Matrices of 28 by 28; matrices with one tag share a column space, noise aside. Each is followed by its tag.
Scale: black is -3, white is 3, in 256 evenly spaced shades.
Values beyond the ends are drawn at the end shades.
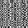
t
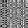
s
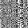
s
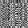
t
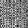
s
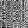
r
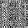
t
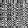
t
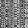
s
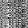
s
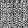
t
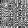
t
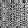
t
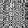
t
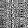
s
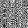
s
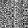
s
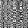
r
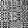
r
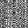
s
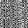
s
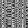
s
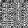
t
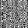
r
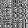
s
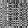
t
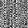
s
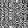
t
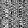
s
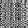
t
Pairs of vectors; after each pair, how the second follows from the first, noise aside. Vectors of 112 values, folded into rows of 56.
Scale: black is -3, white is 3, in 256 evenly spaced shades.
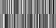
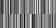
wrapped around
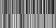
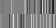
partly zeroed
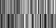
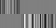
partly zeroed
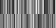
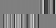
partly zeroed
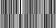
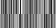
copied
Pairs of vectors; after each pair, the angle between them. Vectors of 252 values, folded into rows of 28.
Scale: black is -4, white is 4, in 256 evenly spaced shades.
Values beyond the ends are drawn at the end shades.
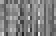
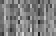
nearly opposite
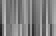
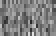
partly opposed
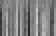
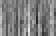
nearly opposite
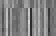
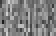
partly aligned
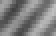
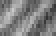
nearly opposite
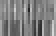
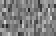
orthogonal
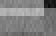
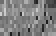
partly aligned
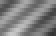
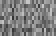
orthogonal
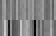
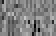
partly aligned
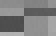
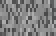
orthogonal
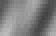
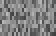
orthogonal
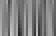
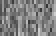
partly opposed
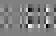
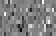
partly aligned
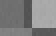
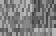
partly opposed
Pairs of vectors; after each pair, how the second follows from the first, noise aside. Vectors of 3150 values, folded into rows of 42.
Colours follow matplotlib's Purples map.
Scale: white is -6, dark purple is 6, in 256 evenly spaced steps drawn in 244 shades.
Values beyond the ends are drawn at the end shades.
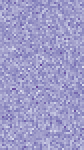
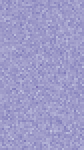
shrunk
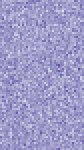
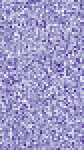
scaled up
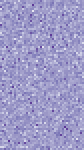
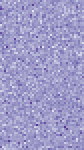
sign-scrambled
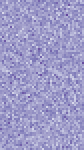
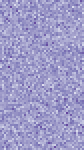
wrapped around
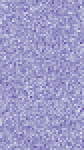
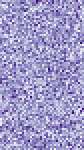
scaled up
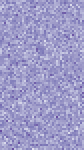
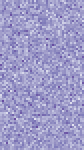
wrapped around
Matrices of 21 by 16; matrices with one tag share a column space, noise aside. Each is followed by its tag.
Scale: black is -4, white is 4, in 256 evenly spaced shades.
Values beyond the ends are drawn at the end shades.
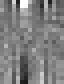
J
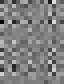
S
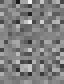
S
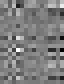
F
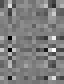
F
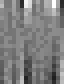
J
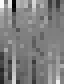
J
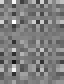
S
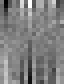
J
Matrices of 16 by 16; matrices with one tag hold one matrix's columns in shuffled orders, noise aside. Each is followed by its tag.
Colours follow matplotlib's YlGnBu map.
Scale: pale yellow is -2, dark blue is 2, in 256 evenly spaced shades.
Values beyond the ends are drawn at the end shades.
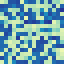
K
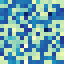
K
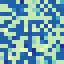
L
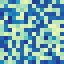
K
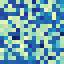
K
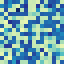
L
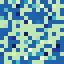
K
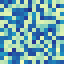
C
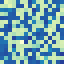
C
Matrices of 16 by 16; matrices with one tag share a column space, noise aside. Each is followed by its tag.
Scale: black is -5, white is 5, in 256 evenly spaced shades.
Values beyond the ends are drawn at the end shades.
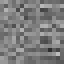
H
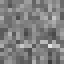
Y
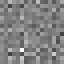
H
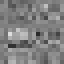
Y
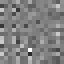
H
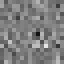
Y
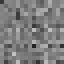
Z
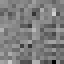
Z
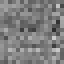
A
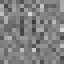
A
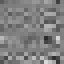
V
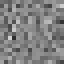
A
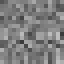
Y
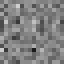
A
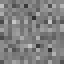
A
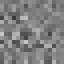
Y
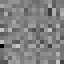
Z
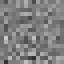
V
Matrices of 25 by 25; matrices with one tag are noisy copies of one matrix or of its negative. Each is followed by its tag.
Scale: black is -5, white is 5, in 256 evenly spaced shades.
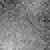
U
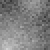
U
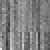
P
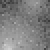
U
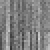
P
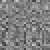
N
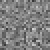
N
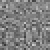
N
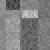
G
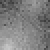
U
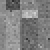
G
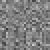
N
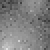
U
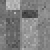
G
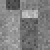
G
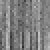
P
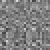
N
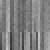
P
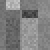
G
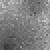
U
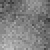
U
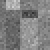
G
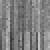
P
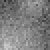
U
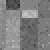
G
